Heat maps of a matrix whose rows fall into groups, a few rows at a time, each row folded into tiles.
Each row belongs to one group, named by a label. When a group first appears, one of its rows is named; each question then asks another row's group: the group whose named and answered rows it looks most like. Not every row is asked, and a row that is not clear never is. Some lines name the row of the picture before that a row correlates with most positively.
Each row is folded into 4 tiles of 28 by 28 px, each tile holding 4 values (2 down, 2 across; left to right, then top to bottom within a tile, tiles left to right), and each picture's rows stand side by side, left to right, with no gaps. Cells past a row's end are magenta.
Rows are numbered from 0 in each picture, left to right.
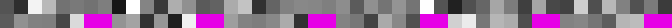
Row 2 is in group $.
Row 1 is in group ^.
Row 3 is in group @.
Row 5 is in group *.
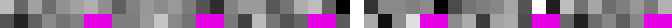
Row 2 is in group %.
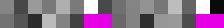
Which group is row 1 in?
@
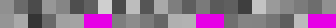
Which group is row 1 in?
*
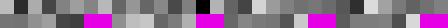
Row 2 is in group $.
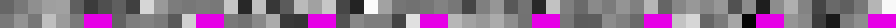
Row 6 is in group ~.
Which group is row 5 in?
@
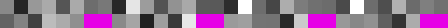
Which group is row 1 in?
^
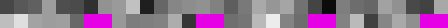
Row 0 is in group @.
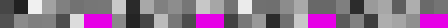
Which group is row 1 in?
@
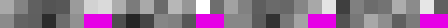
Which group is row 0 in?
%
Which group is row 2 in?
%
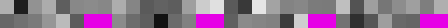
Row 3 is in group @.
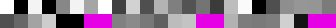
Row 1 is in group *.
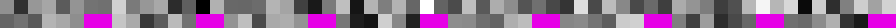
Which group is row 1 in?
~
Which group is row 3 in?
@
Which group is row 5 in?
*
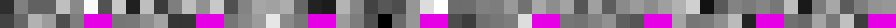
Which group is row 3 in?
%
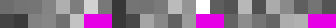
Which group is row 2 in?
*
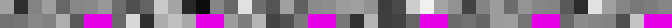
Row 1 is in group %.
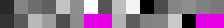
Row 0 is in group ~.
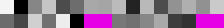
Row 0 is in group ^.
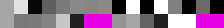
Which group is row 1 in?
*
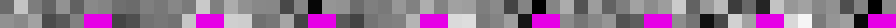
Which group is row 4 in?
~
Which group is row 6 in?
~
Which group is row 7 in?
~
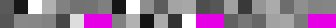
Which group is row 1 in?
^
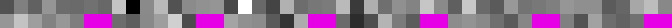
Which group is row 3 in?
@
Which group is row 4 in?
^
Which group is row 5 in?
%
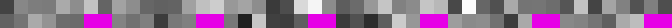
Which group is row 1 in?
%
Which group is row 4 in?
^
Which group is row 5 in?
*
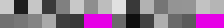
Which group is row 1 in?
@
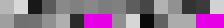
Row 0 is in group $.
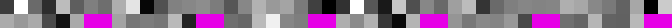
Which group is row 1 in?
$
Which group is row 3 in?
^
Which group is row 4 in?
$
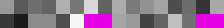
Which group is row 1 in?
~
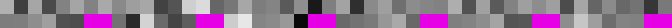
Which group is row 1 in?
%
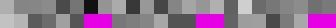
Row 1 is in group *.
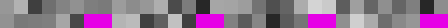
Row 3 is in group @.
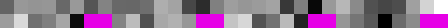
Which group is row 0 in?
~
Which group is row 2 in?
~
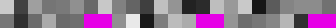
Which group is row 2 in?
$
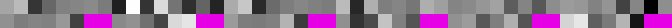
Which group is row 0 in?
$
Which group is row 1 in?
*
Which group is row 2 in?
$
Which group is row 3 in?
@
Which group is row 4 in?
~
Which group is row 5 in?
~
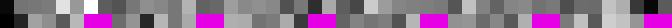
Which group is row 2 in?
~
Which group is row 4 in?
^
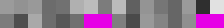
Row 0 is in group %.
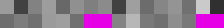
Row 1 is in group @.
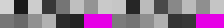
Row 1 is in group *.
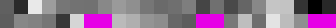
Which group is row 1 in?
~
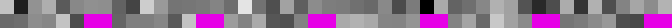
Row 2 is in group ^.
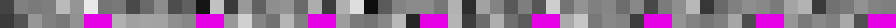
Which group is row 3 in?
$
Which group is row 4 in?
@
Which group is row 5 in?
~
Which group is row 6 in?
$
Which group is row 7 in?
$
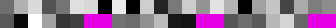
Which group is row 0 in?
%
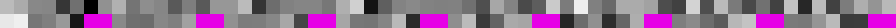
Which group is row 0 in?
~
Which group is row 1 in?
~
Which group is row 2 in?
$
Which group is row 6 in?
*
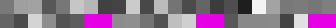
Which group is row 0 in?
%
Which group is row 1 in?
*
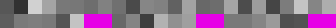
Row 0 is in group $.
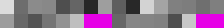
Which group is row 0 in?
~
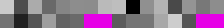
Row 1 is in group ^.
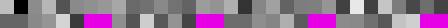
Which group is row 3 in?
*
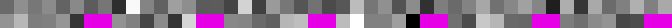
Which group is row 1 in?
^
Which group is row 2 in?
*
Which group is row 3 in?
~
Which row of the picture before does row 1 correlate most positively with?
3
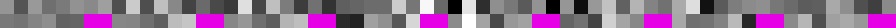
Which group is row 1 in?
*
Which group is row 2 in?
*
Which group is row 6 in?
$
